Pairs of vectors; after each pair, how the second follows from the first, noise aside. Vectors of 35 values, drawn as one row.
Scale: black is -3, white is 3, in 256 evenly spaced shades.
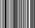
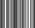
sign-scrambled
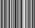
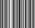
reversed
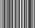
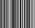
sign-scrambled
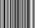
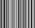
sign-scrambled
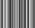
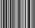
sign-scrambled
